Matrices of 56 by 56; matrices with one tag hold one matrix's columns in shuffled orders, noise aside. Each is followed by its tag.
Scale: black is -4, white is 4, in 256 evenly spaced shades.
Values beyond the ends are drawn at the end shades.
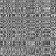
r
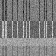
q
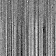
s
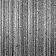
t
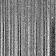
s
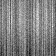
t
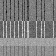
q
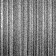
t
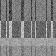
q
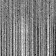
s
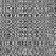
r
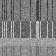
q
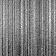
t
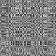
r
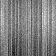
t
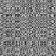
r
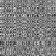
r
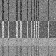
q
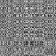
r
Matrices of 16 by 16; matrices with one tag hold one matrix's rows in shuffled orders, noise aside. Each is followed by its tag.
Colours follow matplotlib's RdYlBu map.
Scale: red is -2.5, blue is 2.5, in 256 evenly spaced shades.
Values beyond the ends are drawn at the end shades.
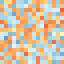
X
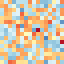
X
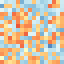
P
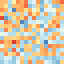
P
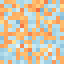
X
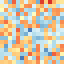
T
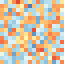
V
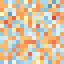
V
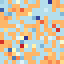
T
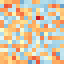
P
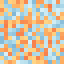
X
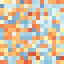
P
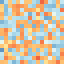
X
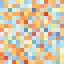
X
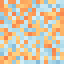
T
